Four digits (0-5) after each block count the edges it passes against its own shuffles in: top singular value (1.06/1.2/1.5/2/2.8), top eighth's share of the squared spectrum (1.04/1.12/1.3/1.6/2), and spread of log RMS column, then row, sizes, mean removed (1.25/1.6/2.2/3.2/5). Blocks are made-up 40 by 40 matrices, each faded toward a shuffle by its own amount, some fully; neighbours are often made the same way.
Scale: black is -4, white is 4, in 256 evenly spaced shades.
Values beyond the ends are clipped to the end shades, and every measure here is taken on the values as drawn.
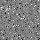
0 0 0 0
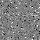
0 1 0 0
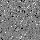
1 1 0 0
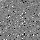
1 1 0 0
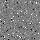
0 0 0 0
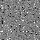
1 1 0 0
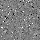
0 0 0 0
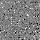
1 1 0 0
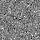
0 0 0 0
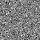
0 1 0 0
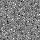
0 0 0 0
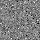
0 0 0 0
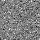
0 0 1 0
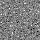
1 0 0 0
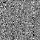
1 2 2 0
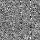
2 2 2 0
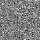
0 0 1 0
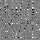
3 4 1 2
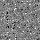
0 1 0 0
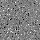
0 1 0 0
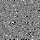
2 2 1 2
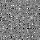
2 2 2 2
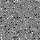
1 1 1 0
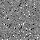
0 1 0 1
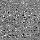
1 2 1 2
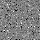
1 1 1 1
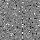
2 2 1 0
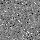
0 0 0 0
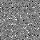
1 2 1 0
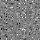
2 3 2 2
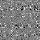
2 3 2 2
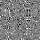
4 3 2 2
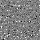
2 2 0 1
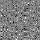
3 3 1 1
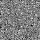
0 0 0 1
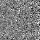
1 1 2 0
